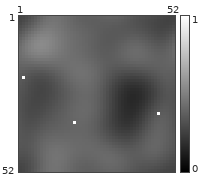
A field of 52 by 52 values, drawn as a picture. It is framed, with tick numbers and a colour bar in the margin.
Ninth with the lowest average: middle right. Lone odd cells: 3, each higher than its neighbours. Ninth with the highest average: top left. Histogram: heavy tails on both sides. Stripes: none.
